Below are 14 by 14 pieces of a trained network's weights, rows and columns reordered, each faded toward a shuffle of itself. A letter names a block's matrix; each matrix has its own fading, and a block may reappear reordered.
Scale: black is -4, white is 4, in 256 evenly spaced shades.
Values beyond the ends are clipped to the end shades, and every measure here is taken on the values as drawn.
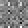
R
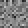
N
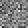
N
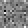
R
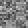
N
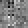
R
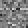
N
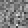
N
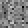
R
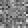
N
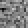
N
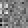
R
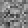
R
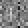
R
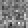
N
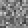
N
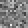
N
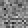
N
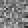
R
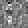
R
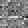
N
